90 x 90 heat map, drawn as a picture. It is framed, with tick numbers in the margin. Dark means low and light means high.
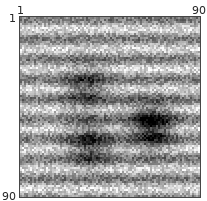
Three dips sink into the field. Stripes running across repeat 9 times from top to bottom. On average the colour sits 60% of the way up the scale. No single row or column stands out from its neighbours. No overall slope runs across the table.
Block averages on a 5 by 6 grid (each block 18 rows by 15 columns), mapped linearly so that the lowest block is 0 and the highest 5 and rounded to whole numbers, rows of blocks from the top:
5 5 5 5 5 5
4 3 2 4 4 4
4 3 2 3 0 4
5 3 0 3 0 4
5 5 4 5 5 5
